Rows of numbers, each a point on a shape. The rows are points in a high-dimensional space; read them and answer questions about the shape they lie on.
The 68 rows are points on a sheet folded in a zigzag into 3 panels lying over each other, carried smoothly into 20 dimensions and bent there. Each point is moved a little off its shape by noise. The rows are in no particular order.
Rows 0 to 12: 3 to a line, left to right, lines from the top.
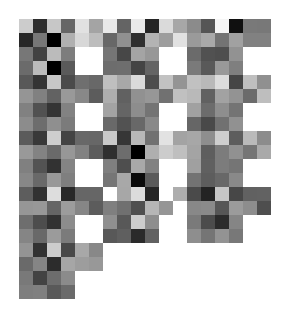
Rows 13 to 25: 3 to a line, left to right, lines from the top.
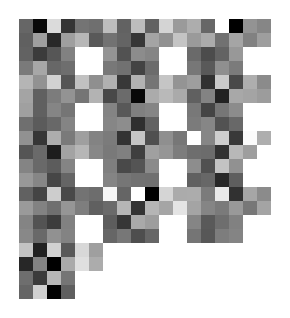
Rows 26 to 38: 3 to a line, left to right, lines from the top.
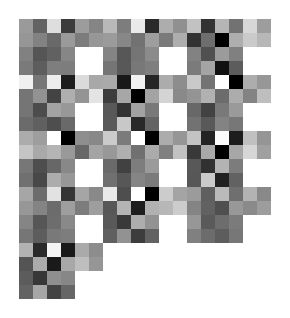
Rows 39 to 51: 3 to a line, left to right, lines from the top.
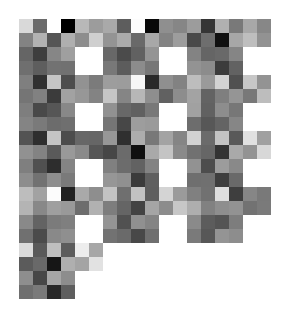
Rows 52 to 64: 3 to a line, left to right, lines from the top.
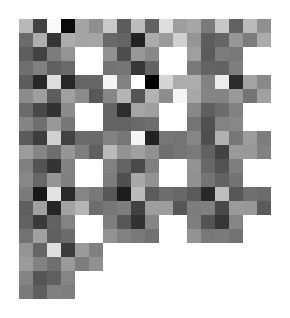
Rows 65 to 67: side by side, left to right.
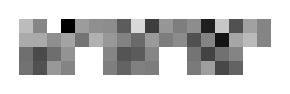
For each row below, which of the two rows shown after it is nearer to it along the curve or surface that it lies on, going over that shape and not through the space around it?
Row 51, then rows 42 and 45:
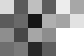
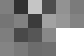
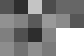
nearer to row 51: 42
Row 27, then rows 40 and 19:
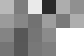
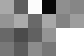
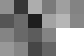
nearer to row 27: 40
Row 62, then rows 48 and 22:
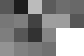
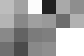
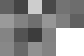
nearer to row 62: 22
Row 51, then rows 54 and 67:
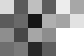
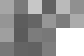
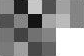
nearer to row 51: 54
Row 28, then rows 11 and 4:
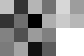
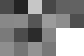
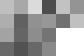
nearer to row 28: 4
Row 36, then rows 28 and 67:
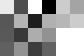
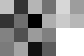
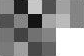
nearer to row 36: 67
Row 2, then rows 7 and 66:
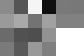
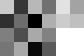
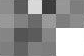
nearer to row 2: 66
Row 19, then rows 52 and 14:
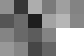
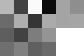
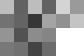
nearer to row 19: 14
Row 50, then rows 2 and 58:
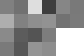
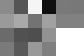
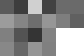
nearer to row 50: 58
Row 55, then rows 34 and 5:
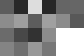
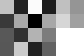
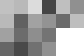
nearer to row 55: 34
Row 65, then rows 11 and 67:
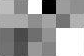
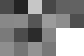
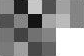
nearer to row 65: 11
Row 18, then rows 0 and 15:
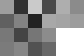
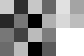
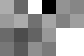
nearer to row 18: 0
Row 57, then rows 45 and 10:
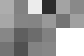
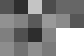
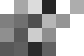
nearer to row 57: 45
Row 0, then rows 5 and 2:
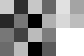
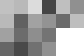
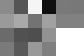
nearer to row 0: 5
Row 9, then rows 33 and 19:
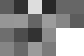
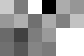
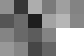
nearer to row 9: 33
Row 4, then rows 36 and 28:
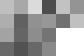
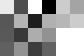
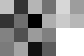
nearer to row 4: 28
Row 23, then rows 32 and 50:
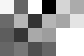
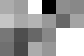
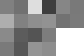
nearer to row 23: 32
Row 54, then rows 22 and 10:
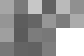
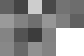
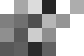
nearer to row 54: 10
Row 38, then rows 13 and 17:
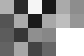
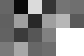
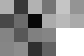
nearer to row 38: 13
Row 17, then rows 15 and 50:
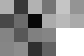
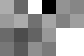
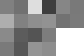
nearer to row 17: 50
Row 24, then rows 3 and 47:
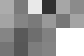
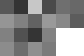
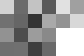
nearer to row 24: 3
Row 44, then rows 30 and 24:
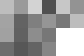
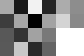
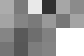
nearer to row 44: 24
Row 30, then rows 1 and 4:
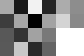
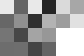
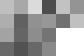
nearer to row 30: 1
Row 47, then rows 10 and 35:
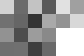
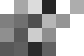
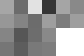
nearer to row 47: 10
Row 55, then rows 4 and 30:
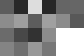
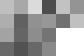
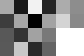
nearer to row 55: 30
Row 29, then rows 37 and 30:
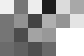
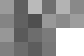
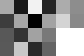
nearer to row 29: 37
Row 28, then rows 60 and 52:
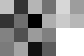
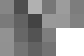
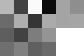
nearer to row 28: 60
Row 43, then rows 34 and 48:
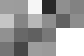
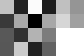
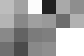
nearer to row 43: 48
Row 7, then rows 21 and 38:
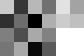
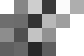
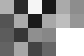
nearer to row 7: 21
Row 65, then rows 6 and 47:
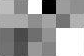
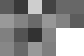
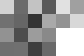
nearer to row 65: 6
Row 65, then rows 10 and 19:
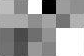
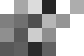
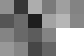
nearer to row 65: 10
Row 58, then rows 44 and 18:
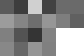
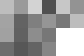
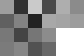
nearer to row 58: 18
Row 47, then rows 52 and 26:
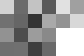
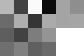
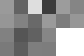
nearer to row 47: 26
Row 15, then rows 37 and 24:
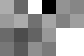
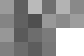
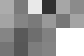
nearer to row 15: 24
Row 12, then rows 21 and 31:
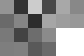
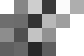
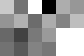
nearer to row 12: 21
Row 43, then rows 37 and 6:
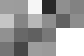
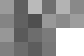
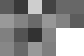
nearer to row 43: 6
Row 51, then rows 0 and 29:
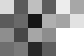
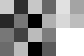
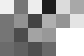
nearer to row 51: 0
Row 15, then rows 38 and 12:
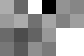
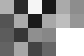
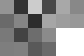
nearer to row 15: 38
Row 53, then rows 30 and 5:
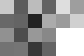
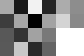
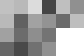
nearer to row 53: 5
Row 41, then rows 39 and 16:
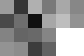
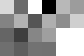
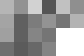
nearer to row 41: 16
